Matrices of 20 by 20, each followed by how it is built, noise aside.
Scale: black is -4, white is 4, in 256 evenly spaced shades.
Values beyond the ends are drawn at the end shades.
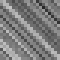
Toeplitz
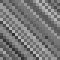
Toeplitz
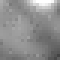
smooth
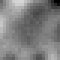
smooth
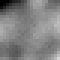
smooth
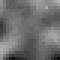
smooth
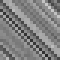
Toeplitz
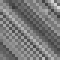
Toeplitz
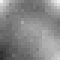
smooth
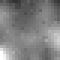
smooth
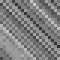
Toeplitz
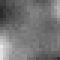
smooth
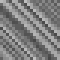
Toeplitz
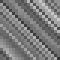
Toeplitz
